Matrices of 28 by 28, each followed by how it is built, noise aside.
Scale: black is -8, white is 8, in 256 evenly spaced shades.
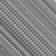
Toeplitz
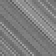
Toeplitz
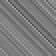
Toeplitz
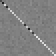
diagonal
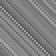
Toeplitz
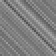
Toeplitz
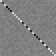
diagonal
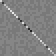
diagonal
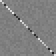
diagonal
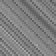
Toeplitz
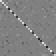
diagonal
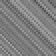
Toeplitz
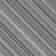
Toeplitz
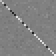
diagonal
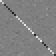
diagonal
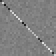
diagonal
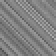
Toeplitz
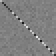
diagonal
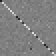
diagonal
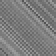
Toeplitz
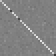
diagonal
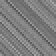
Toeplitz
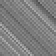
Toeplitz
